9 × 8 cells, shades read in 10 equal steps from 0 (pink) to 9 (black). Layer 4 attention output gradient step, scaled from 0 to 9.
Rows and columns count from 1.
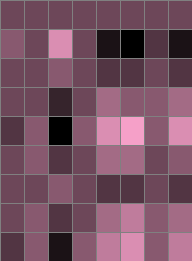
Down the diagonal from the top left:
5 5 4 5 1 3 5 3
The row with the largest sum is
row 2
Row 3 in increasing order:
4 5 5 5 5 6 6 6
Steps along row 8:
down up down down down up down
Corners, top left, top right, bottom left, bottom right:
5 5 6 2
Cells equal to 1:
4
